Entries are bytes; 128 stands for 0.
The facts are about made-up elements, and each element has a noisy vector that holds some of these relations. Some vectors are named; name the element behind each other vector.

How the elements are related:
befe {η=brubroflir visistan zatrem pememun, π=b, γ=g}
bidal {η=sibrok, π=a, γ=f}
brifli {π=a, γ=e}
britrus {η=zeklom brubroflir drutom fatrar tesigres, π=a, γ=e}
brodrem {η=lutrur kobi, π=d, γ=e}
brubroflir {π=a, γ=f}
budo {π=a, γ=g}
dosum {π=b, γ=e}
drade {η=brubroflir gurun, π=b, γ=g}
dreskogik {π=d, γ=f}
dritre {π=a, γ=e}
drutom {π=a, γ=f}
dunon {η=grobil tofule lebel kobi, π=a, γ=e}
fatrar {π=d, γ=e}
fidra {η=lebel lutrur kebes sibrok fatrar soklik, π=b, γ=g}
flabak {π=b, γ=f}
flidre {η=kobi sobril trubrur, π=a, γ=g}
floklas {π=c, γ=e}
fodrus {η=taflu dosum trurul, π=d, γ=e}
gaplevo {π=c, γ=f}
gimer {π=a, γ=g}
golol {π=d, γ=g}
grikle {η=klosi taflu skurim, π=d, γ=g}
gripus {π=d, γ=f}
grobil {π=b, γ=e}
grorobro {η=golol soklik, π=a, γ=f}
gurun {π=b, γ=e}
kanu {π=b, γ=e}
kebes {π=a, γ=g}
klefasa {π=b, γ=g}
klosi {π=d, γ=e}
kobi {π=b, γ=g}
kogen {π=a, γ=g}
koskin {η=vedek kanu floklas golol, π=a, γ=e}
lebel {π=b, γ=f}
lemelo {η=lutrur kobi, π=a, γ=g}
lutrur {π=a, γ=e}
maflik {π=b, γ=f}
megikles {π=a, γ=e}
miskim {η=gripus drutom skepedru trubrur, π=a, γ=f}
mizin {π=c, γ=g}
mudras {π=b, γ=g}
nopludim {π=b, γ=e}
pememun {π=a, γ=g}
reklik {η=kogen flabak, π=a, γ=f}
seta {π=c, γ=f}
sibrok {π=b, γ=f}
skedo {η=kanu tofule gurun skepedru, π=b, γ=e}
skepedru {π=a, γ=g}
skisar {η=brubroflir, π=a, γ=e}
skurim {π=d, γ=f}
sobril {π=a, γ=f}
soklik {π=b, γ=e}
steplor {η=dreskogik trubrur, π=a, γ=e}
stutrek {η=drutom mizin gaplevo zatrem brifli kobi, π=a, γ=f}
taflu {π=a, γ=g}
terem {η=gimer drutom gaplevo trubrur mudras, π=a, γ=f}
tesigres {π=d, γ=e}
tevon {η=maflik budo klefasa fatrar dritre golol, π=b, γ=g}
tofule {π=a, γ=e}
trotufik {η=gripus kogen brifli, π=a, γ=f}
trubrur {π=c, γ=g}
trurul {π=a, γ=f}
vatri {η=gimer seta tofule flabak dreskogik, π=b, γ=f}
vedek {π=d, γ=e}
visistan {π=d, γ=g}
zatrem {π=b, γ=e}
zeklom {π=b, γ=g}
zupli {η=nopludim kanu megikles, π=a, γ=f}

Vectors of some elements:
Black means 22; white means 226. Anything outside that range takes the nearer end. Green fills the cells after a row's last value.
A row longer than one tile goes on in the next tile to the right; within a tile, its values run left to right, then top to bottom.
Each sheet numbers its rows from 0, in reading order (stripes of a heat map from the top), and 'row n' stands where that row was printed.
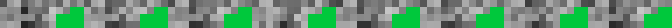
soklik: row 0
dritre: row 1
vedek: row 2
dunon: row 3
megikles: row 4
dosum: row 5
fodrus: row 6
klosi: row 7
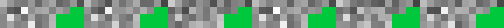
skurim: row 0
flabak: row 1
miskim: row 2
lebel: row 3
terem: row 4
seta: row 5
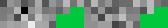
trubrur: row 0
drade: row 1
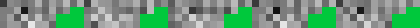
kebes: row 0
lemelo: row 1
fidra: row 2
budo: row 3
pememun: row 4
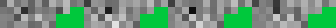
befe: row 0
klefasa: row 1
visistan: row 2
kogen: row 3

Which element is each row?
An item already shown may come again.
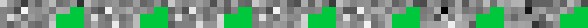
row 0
reklik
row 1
maflik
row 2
grorobro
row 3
zupli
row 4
sobril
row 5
trubrur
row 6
steplor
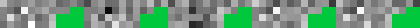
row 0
sibrok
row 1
golol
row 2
soklik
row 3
vatri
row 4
flabak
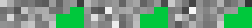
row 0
terem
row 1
lebel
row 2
trotufik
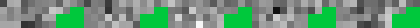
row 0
grobil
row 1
kogen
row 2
drutom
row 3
tevon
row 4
koskin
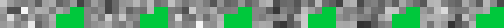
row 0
seta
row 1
grikle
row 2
drutom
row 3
koskin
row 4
tofule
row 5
brodrem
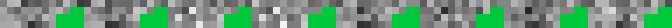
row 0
skedo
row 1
kanu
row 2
dreskogik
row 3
sibrok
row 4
fatrar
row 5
befe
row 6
britrus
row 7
brodrem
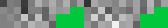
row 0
kogen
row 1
kobi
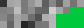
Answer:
lutrur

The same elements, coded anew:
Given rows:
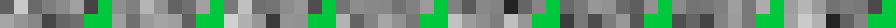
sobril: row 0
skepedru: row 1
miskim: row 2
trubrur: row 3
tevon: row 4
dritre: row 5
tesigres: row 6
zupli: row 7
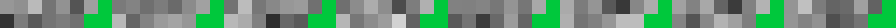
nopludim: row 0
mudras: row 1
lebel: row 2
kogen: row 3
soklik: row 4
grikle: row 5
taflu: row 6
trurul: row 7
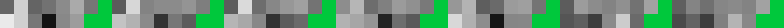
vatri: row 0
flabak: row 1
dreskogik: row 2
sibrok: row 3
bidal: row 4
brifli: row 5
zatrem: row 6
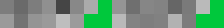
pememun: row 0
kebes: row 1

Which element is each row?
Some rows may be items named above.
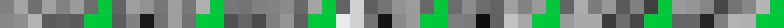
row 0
brubroflir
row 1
grobil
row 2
fatrar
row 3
vatri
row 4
brodrem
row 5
maflik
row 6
fodrus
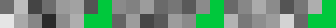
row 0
terem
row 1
koskin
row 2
kogen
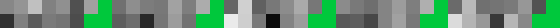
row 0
kanu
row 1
lutrur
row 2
vatri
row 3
tesigres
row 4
trotufik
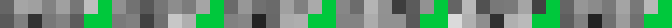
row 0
tofule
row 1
britrus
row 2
steplor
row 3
golol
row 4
stutrek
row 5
grobil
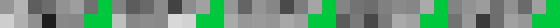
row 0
bidal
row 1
befe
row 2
drade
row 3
skisar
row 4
skedo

